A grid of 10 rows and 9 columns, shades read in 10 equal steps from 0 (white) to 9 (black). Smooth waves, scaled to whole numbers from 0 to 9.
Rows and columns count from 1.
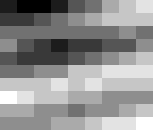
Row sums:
51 38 44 55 47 25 16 23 32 22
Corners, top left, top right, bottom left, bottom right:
8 1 4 0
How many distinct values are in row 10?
5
